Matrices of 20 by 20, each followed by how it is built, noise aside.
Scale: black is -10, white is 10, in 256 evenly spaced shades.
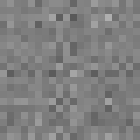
low rank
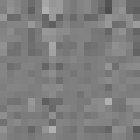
low rank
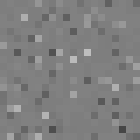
sparse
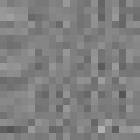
low rank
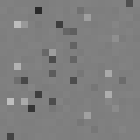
sparse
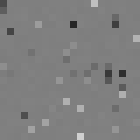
sparse
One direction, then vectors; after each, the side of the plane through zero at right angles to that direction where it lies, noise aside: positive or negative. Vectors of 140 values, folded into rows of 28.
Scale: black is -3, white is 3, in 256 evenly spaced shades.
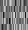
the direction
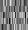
positive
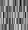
positive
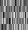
positive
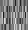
positive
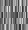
negative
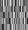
positive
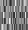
negative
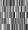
negative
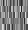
negative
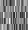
negative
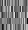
positive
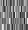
negative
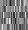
negative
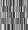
negative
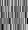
positive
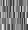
negative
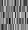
positive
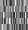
negative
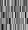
positive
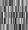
negative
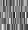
negative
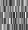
negative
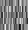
negative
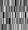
positive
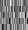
positive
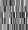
negative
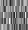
negative
